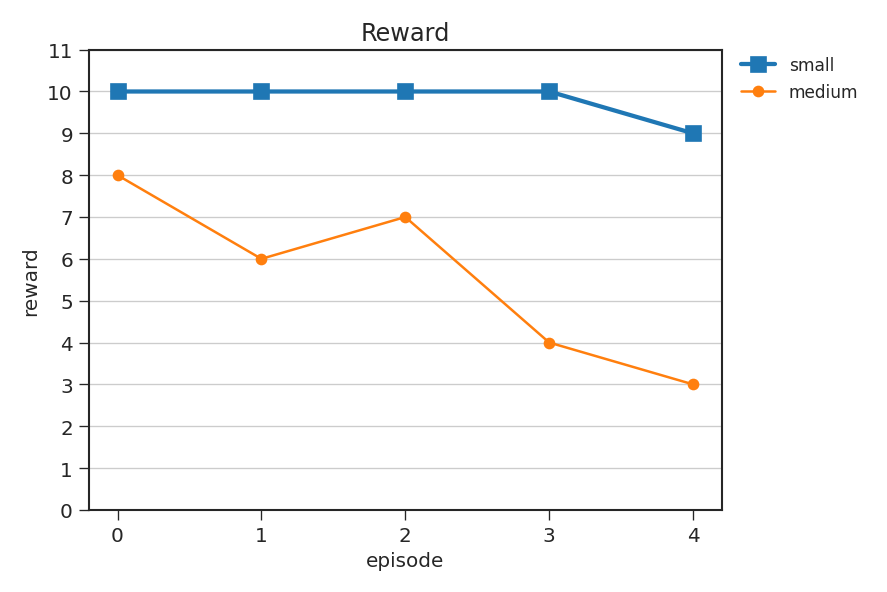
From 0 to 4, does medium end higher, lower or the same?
lower
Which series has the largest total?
small
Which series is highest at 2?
small
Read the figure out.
Title: Reward
x-axis: episode, ticks 0 1 2 3 4
y-axis: reward, ticks 0 1 2 3 4 5 6 7 8 9 10 11
Legend: small, medium
Values:
small: 10 10 10 10 9
medium: 8 6 7 4 3
